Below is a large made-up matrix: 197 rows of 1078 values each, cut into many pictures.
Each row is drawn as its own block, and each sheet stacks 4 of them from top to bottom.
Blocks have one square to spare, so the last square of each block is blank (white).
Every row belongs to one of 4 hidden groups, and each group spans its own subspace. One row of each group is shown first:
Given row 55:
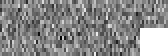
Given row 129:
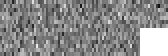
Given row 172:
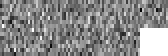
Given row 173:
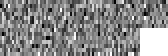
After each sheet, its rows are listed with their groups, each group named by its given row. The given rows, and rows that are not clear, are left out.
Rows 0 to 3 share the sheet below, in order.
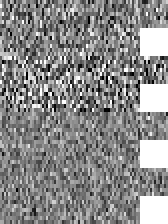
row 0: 172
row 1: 172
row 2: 173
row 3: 129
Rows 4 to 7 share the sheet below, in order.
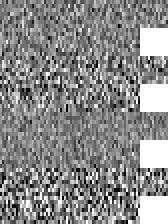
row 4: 129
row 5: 173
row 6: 55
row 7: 173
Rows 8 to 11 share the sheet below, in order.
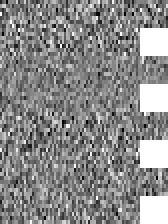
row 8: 172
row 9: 55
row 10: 173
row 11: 129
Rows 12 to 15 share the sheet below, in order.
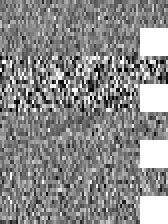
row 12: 55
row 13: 172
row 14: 172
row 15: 172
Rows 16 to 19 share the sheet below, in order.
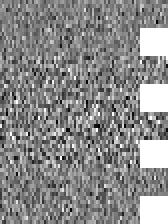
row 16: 55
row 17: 55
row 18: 172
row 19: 55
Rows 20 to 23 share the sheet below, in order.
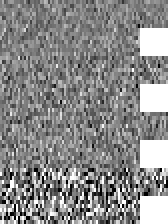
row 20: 173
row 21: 172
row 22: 172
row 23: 172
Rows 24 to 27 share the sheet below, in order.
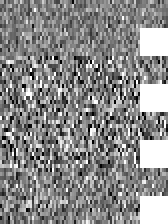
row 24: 173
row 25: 173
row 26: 172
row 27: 173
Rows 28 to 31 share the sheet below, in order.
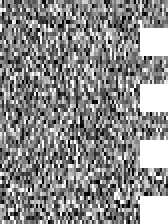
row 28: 55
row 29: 173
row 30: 129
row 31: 172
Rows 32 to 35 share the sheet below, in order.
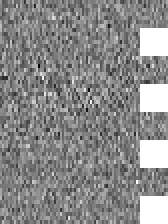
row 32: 55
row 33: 129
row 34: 173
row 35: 55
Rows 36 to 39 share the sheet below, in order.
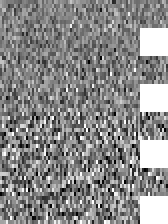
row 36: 173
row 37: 129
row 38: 173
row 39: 172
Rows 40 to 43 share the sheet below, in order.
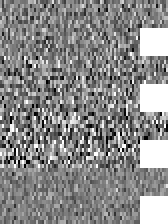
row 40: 173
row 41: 129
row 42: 172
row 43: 55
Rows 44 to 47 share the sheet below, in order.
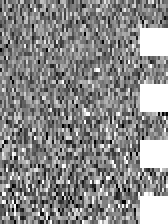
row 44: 173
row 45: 172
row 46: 55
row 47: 172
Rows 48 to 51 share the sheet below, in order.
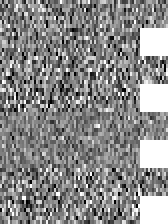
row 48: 55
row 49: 172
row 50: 172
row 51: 173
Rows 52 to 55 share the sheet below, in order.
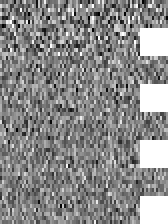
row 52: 172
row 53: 129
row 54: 173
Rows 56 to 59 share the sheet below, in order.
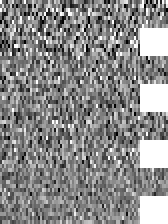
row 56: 55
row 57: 173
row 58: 55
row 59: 173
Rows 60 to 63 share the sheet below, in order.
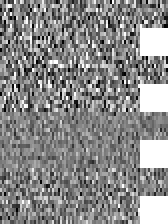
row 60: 173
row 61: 55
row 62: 173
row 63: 173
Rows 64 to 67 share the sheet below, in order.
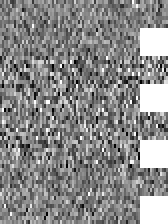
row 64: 129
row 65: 129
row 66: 173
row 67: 129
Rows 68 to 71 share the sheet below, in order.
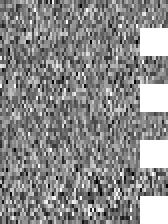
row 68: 173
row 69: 55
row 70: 129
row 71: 172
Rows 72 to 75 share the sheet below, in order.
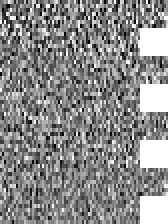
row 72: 173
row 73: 129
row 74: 129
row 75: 173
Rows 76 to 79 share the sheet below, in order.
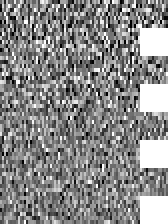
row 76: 173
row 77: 172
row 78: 129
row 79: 172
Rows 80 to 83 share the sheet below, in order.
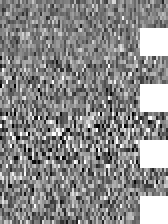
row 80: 173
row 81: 55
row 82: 172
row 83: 129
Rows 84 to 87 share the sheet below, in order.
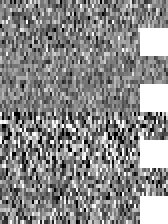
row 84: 172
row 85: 172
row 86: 55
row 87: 129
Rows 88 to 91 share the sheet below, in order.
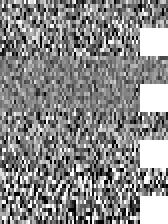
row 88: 55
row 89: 55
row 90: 55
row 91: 173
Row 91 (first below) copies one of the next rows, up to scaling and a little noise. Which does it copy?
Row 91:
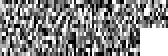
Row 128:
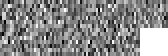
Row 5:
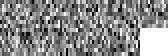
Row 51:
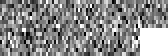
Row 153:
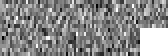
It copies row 153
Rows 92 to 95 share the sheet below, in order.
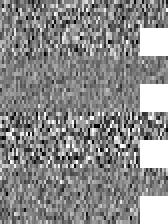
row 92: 55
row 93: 55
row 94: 172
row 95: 55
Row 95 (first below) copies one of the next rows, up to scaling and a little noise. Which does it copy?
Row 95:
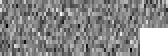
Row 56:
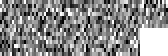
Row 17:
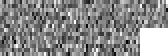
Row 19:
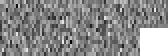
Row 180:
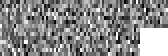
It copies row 56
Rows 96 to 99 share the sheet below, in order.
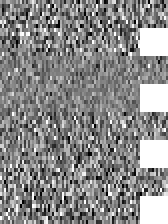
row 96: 173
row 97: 129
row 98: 129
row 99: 173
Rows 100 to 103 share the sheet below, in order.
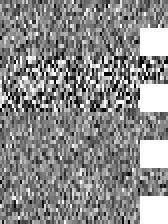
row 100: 173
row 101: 55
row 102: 172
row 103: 129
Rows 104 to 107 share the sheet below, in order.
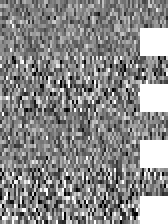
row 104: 172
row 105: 129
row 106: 129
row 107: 55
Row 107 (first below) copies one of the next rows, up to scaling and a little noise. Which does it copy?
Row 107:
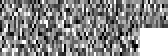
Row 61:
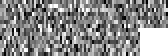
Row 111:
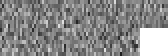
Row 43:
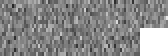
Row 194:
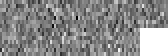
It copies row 111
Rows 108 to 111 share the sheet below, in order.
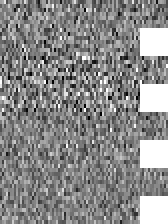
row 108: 55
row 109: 55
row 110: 129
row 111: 55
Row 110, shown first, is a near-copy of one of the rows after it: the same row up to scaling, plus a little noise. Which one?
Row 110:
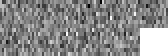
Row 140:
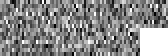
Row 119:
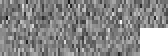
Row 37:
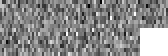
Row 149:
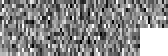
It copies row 37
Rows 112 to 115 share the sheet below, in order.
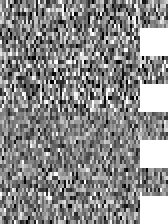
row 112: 172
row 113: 55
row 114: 129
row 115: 55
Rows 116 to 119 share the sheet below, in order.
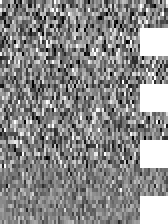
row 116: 55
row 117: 129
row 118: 129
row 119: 129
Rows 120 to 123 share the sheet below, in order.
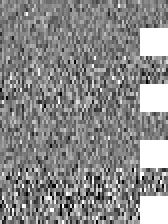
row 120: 129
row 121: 129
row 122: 129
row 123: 55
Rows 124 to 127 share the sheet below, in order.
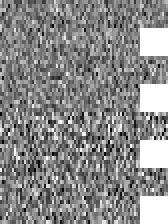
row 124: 55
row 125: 172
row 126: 129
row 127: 55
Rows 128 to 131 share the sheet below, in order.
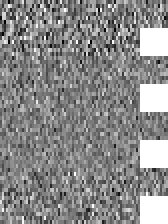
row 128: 173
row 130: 173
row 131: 129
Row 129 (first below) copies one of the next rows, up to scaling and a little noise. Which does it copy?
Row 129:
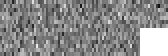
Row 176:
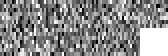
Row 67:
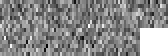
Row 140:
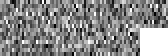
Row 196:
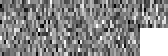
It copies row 176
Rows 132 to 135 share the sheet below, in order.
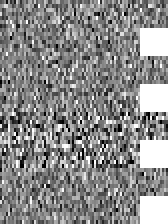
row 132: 172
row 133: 55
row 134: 129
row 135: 55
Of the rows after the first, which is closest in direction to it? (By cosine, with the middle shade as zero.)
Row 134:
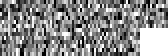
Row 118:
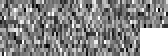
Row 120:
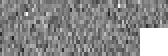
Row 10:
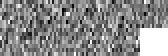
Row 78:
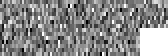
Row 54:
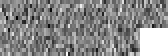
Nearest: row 78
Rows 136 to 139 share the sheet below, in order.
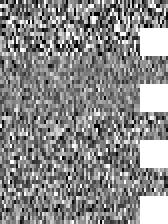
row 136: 172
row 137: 129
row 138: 172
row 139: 129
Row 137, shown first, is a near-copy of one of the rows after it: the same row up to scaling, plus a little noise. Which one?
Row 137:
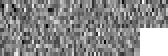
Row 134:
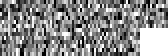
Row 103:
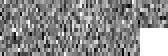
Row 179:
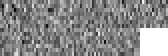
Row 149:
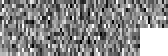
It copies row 179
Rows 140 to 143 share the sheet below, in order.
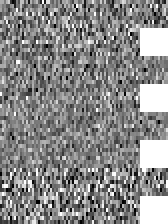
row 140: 129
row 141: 173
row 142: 172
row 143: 172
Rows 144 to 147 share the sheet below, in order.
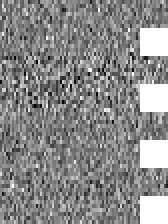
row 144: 173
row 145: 172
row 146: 129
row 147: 172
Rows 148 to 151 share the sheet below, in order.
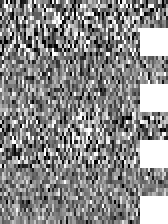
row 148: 172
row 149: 129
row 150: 129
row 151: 173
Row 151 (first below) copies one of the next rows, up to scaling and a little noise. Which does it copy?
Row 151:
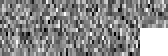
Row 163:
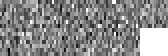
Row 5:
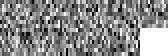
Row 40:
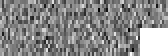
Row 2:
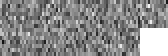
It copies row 5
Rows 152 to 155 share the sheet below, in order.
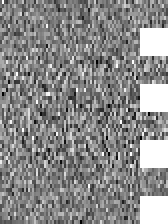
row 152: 129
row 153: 173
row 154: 173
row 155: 172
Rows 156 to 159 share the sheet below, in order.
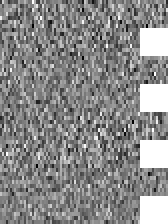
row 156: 129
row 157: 129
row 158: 129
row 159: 172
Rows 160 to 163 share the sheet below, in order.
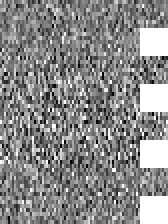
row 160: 55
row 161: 172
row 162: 173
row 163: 173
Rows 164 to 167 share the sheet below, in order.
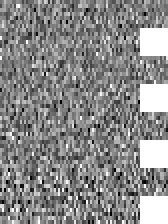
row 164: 173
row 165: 55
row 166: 172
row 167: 173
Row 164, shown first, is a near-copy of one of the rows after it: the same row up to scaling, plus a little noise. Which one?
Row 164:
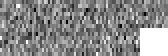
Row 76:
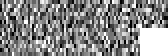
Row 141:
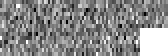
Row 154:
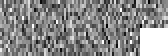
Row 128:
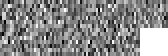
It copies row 141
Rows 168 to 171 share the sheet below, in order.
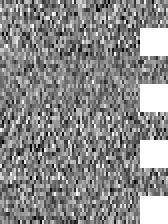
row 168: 173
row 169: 55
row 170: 129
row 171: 129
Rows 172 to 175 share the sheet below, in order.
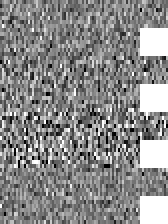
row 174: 172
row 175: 55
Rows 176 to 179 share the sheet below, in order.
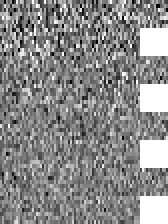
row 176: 129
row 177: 173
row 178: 129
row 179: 129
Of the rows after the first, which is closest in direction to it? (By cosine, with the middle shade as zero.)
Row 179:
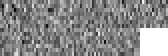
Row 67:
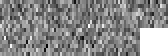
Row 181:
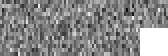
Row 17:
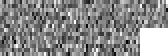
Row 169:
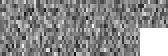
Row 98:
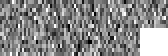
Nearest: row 98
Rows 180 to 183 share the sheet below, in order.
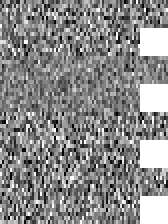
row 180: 55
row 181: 172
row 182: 55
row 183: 172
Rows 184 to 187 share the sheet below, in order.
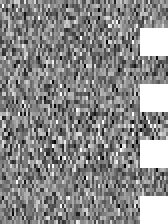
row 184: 55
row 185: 55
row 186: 172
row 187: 55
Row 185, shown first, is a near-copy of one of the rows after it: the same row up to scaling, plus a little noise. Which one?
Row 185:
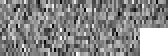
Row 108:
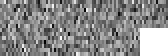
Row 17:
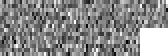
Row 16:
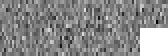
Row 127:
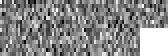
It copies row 108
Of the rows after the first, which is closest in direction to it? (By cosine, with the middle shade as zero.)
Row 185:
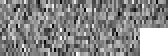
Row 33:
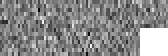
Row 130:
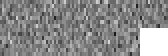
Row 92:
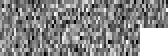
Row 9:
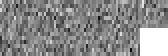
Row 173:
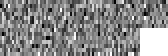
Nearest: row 9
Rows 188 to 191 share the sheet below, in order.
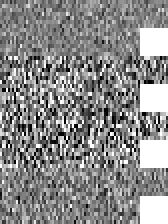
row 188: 172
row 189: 172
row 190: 172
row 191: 55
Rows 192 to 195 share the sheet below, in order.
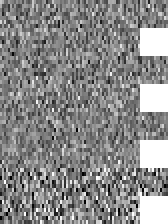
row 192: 173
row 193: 129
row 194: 55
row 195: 173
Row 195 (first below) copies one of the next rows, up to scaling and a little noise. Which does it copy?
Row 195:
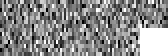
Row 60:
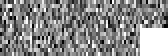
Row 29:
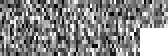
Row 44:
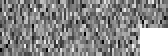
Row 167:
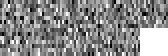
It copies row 44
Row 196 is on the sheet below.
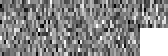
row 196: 129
